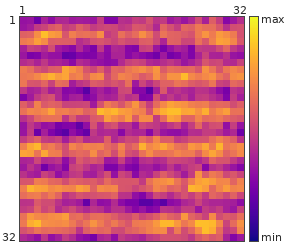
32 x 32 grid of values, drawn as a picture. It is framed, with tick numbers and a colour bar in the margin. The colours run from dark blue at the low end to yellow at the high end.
Stripes: horizontal, repeating 6 times. Slope: none. Grain: streaks across.
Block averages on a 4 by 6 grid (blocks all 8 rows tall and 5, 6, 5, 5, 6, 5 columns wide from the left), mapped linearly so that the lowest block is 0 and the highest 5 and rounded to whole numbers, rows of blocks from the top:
1 0 0 1 1 3 | 3 1 4 2 5 3 | 2 1 1 2 3 4 | 5 3 2 1 4 3
